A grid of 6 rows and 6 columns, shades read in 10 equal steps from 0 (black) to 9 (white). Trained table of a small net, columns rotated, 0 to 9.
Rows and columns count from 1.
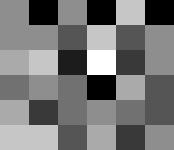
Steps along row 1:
down up down up down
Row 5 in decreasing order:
6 5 4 4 3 2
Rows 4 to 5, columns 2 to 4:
5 4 0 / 2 4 5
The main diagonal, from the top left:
5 5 1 0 4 5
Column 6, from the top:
0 5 5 3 3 5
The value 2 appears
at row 3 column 5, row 5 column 2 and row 6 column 5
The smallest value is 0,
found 4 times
